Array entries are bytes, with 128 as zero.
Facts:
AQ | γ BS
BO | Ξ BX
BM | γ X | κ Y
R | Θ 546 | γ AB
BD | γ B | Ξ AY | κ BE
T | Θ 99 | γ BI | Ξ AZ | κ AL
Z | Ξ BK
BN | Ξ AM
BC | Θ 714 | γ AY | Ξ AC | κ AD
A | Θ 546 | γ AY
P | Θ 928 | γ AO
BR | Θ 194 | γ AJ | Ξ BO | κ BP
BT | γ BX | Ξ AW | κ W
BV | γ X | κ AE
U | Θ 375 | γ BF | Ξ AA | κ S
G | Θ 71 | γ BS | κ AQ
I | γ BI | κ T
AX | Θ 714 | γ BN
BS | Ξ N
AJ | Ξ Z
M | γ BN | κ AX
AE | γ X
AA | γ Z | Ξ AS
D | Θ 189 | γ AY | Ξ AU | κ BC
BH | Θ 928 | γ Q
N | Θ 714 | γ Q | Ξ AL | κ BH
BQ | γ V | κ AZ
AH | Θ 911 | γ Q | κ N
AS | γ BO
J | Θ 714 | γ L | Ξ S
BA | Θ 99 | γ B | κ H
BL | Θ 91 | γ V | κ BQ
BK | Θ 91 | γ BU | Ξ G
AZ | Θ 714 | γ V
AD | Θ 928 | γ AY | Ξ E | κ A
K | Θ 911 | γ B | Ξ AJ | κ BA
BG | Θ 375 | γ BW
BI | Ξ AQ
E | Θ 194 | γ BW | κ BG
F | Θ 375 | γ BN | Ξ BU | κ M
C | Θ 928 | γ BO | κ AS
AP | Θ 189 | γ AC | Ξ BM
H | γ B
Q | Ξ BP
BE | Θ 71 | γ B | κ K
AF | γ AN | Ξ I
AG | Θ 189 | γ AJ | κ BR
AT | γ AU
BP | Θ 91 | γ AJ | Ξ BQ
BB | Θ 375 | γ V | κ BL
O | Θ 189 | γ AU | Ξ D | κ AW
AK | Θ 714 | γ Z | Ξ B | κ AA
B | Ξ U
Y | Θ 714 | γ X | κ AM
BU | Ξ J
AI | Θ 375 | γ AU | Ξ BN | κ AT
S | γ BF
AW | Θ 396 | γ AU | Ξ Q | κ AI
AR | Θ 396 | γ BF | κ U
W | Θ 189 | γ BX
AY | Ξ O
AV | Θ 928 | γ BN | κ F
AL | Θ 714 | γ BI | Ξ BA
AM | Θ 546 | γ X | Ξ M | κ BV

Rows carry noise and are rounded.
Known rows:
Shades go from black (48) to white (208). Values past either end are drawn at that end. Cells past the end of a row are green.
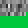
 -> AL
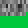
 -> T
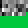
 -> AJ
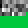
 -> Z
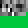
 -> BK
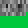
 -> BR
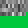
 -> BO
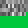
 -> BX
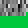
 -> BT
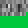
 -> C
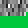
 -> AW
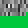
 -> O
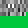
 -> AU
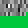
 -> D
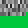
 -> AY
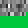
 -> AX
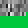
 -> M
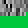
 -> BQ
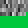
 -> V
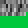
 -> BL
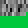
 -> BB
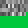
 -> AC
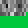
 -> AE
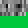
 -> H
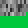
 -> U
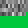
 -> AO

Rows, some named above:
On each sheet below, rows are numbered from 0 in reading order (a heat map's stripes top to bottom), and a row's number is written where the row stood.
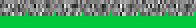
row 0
BN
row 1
AM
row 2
BA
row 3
AD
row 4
M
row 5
AY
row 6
AT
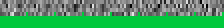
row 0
BV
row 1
W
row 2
AI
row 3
AR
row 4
B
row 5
BD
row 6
AY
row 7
BQ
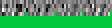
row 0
K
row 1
BB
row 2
R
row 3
AZ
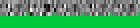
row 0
M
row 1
K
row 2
AV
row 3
A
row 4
BC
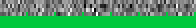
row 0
Q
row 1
BM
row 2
X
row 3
BK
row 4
AK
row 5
F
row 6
AX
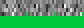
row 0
X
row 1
AG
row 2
AS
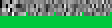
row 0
G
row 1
AH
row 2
S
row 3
AY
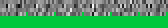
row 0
BE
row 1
AA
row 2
Y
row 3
M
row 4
AY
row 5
BP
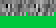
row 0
R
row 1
AQ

